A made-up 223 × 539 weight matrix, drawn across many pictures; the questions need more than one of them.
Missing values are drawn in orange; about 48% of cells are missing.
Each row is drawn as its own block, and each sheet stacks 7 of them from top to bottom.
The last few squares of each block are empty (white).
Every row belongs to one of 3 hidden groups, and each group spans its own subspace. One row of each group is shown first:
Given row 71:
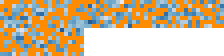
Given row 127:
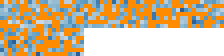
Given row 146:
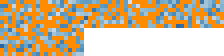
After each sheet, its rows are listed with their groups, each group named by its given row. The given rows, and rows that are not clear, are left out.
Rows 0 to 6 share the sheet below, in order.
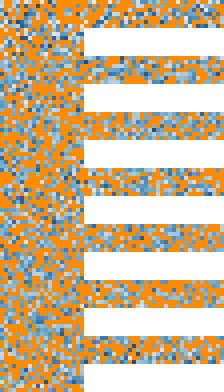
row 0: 127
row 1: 127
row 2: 146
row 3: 71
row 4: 71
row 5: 127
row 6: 146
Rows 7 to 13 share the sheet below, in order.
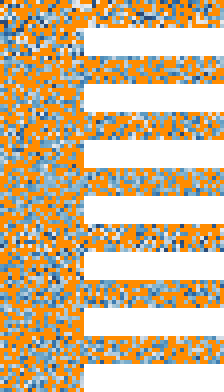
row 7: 71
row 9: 127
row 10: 127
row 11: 127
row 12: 71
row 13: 146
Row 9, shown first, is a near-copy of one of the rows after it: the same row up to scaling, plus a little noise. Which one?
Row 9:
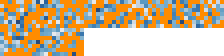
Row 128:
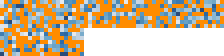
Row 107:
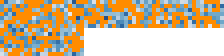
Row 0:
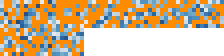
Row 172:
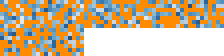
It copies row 0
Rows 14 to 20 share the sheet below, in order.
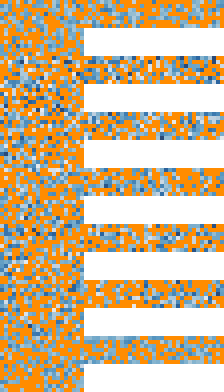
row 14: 127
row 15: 127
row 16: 127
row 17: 146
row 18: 127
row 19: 146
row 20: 71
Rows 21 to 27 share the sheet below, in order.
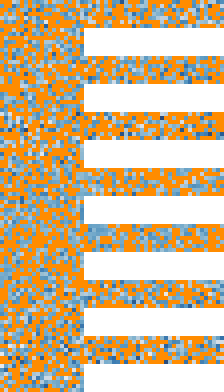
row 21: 71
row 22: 71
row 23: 71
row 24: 71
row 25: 71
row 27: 127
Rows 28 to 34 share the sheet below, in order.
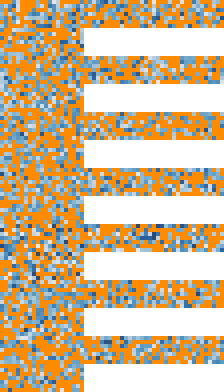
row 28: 127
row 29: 146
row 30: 127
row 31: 127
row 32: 127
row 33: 146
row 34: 127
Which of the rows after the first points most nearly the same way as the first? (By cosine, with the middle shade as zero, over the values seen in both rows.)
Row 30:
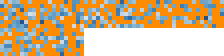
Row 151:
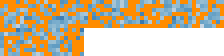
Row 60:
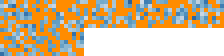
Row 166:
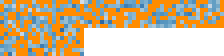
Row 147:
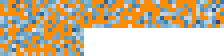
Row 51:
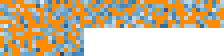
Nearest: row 51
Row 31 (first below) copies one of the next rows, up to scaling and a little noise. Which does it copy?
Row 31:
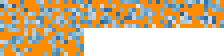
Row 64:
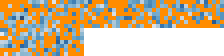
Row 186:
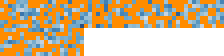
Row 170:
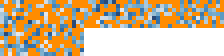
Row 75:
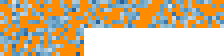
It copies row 64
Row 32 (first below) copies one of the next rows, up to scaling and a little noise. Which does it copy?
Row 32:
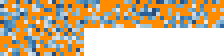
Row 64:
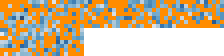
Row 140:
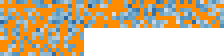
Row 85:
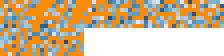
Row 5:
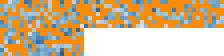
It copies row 140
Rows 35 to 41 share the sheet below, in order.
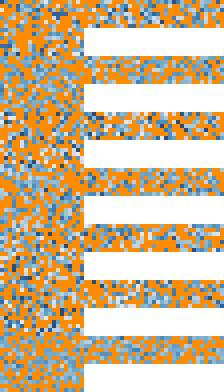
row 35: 71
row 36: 127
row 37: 146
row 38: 71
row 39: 127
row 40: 146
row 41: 71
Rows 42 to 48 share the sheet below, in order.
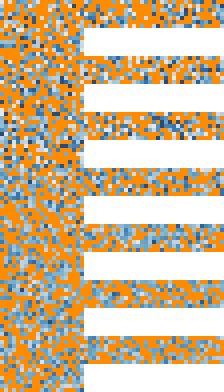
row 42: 71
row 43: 146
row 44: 146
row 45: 127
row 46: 146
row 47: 127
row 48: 71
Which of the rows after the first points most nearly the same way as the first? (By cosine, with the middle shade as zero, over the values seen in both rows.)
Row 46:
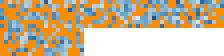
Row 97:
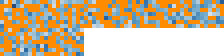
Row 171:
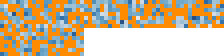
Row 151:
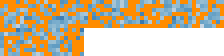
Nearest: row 171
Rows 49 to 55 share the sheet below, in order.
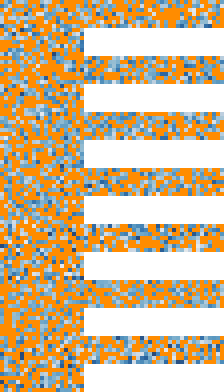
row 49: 71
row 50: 71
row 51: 127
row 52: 146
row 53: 71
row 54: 127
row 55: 146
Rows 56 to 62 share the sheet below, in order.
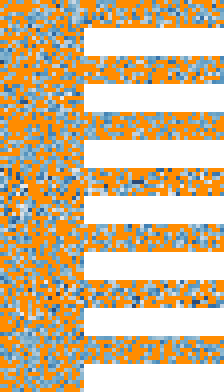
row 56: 127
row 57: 127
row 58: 127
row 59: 71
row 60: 146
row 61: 146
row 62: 71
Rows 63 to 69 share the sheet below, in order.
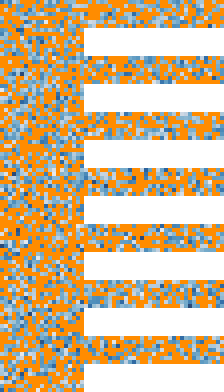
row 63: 71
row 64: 127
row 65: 127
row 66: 146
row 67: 71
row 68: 71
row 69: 146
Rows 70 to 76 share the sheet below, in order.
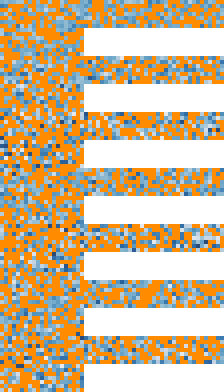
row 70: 127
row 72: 127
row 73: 146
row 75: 127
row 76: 71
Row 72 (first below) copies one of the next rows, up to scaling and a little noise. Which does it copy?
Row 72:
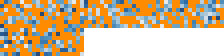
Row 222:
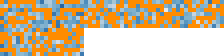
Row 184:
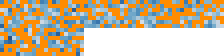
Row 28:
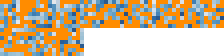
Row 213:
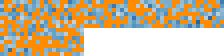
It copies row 184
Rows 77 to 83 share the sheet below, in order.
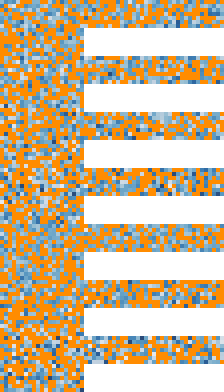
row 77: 146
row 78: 127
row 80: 127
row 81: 71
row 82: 146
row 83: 127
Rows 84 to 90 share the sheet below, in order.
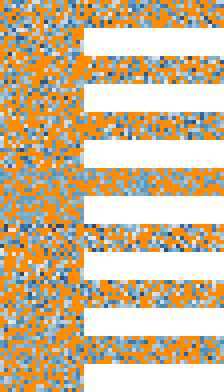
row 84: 71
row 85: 127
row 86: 71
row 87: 71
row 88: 146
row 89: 127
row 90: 71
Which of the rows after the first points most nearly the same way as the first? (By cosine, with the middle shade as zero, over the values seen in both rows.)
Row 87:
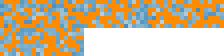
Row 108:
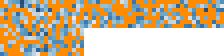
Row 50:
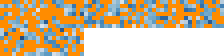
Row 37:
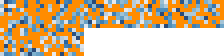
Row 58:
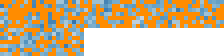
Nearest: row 58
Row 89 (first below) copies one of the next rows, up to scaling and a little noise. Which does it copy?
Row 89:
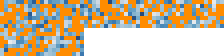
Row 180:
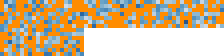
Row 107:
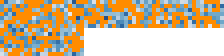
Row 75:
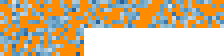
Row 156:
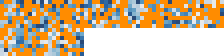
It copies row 156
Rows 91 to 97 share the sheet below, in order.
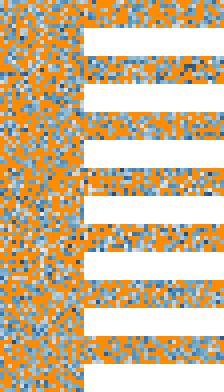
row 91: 71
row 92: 71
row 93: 71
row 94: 71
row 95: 71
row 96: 146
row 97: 146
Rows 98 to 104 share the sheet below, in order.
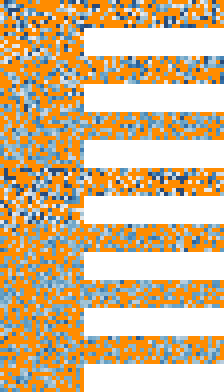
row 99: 146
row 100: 127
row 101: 146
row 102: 146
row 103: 127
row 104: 127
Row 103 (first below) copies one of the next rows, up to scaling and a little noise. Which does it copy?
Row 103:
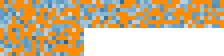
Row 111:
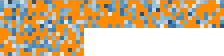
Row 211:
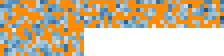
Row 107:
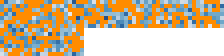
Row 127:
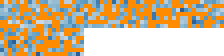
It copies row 107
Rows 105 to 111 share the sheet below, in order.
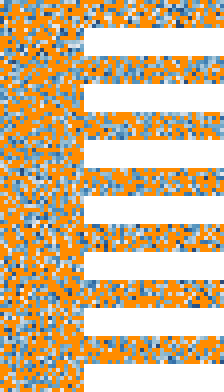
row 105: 146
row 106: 146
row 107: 127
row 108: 127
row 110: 127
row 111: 127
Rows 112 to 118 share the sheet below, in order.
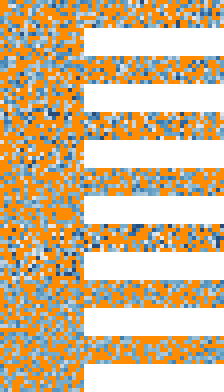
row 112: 146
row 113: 127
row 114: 146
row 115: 146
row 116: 146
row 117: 146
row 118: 71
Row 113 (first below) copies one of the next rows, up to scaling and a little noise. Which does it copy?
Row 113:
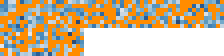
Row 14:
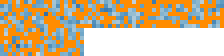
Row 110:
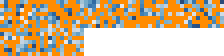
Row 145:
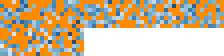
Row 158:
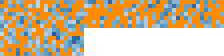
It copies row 145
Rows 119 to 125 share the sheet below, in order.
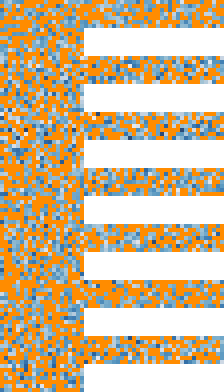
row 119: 127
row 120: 71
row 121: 71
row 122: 146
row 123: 146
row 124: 127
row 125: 146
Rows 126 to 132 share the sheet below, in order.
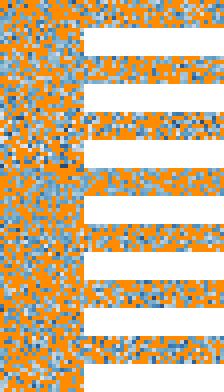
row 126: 127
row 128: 127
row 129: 71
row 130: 71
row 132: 146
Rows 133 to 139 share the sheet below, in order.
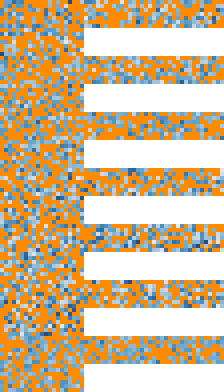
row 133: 127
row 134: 146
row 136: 127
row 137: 146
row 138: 127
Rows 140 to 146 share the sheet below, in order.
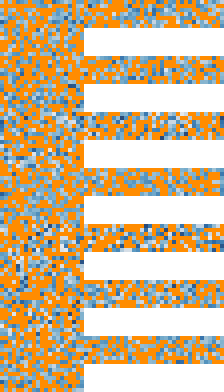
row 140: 127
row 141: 146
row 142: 127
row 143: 146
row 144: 146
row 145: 127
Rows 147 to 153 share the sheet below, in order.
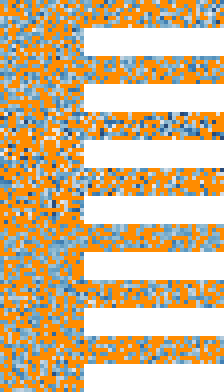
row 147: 146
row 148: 71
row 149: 127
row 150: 127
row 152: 71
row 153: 71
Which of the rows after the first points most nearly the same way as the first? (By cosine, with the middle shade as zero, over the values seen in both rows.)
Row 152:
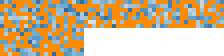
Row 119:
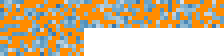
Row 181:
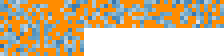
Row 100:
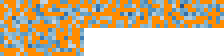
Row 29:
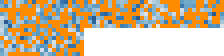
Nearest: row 119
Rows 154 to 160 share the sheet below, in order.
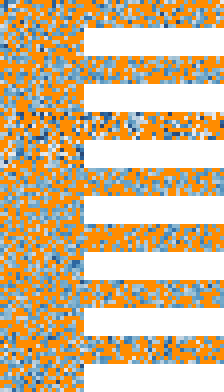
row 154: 146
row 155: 71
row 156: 127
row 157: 146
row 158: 127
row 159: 71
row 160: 127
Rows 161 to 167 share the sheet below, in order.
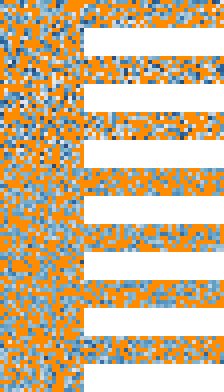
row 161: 127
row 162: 71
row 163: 71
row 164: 71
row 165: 127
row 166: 71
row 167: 71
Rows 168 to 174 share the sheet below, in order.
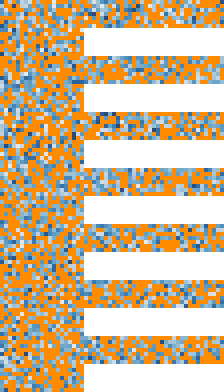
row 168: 146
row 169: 71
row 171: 146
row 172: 127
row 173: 146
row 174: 71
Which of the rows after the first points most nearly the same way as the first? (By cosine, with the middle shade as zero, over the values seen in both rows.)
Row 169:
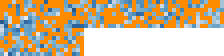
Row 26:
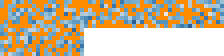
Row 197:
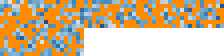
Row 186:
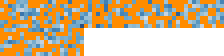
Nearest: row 186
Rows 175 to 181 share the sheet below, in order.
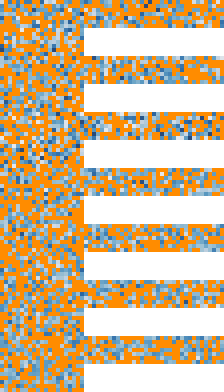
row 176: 146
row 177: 71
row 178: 71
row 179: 127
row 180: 127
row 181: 146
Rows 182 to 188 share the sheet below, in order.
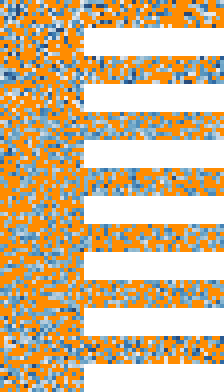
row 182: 71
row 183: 127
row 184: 127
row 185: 146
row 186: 127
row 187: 146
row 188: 146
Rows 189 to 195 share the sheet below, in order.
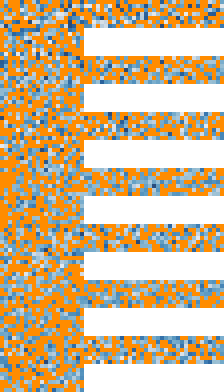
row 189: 71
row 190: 71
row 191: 127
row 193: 146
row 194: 71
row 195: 71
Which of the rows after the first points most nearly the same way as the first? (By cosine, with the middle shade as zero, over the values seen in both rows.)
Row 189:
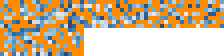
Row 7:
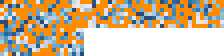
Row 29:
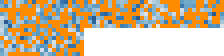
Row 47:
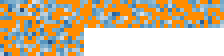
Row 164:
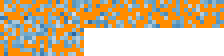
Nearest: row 7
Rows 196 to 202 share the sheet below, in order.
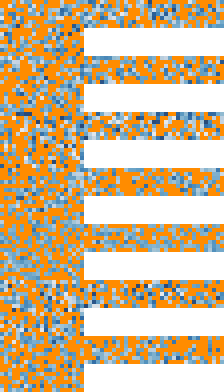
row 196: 127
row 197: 71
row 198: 127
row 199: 71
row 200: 127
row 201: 146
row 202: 146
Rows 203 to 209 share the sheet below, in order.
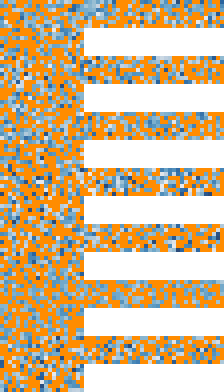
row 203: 146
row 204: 71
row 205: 71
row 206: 71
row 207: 146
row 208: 146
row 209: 71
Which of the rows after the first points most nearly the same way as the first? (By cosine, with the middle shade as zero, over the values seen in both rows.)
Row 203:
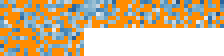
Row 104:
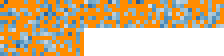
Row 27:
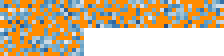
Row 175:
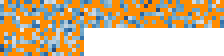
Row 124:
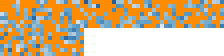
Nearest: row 124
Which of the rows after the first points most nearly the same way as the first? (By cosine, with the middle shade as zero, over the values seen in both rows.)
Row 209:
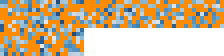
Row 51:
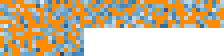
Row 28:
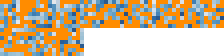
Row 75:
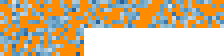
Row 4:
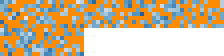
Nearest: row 51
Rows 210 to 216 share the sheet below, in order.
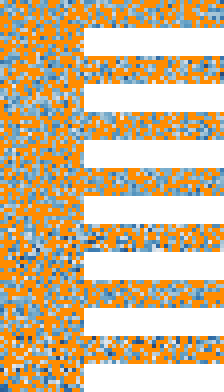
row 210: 127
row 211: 127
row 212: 127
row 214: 146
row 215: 71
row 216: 127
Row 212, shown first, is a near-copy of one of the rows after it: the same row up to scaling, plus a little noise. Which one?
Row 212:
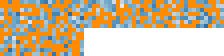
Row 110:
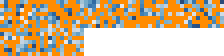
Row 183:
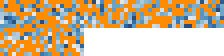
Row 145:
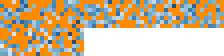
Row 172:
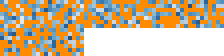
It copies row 110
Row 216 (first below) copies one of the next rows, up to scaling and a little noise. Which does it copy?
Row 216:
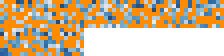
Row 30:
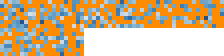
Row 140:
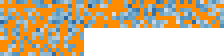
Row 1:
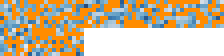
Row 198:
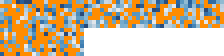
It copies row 198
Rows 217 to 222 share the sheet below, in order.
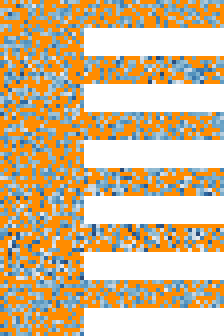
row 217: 127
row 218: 127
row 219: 71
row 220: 71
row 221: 71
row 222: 127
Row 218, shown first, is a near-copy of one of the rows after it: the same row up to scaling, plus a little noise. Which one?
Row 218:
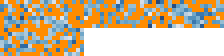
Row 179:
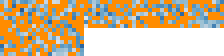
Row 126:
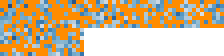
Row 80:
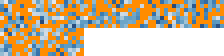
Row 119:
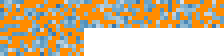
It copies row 80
